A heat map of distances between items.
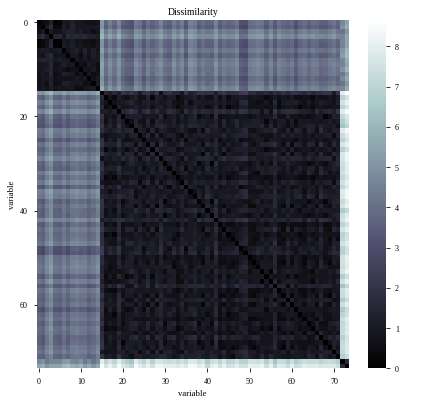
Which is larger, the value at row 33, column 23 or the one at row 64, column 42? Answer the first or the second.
the second
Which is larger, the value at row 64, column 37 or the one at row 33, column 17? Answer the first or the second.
the first
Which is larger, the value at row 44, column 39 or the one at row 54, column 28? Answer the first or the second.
the second
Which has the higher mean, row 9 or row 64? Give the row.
9
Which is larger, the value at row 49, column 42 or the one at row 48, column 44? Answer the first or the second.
the first
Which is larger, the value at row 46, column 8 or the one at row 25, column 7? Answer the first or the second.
the first
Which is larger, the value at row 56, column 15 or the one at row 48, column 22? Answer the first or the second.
the first
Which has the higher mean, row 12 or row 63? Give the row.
12
